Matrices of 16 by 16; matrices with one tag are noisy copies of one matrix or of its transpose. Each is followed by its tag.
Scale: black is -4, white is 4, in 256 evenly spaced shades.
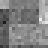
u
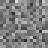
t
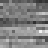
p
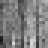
p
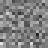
t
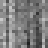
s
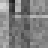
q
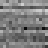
s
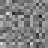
t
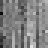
p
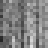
p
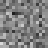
t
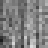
p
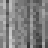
s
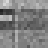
q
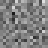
t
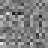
t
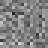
t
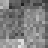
u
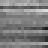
s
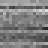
s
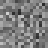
t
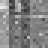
q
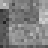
u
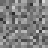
t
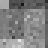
u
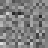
t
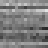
s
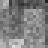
u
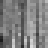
p
